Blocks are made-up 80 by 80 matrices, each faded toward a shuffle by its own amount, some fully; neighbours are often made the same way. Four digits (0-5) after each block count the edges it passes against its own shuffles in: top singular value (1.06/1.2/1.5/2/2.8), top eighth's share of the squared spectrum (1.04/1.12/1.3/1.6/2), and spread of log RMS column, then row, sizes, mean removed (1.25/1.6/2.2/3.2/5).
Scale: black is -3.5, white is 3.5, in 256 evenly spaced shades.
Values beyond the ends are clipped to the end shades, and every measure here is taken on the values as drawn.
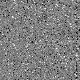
1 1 1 0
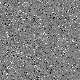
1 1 1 0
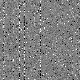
2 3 2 0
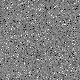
0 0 0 0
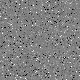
2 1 0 0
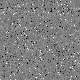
2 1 0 0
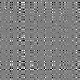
5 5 4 4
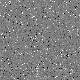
1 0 0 0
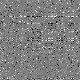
4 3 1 2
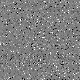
3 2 0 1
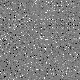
3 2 0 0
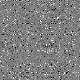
4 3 2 2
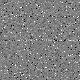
3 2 0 1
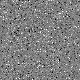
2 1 0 0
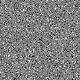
3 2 1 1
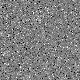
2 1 0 0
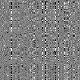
5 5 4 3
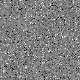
3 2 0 0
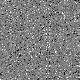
3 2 1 0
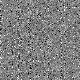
1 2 2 0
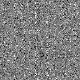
1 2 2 0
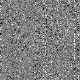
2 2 3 0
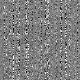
2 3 4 0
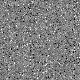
1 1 1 0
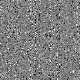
1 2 2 0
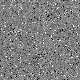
0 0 0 0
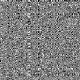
4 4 2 3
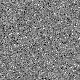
0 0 0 0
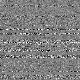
2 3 0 4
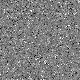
0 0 0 0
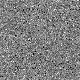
3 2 0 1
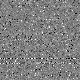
2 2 0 2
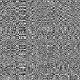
5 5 4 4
